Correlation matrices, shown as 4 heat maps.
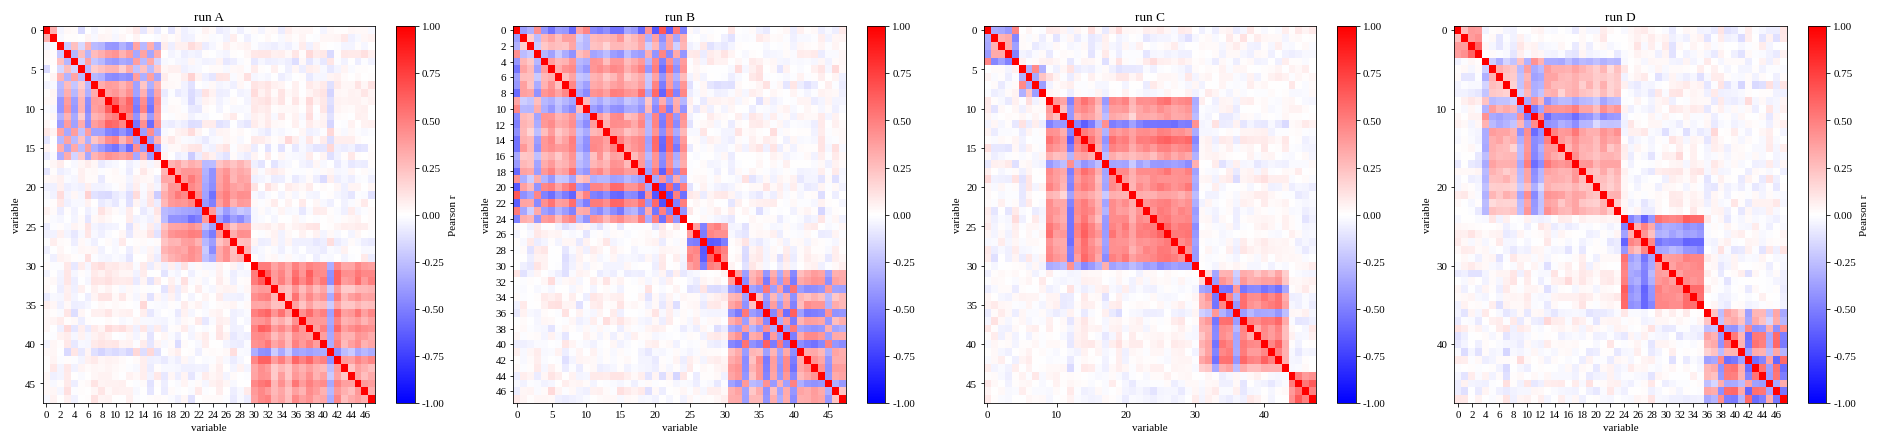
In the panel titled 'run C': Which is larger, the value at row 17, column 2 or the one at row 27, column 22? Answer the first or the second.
the second
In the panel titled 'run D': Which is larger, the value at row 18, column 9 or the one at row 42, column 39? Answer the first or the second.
the first
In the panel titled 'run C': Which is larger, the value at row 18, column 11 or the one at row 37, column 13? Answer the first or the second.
the first
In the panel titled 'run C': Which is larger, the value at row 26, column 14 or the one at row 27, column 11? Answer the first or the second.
the first
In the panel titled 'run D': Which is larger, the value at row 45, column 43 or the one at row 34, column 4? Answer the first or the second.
the second
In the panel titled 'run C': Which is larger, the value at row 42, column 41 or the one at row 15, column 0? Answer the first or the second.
the first
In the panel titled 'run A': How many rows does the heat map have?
48
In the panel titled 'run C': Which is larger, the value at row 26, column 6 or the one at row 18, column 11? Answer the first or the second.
the second
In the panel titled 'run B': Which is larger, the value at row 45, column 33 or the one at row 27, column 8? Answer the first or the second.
the first
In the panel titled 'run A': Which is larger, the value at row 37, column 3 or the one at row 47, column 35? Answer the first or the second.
the second
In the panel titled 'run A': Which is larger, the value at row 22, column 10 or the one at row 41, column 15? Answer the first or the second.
the second
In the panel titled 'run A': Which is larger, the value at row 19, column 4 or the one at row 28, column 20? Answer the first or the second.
the second
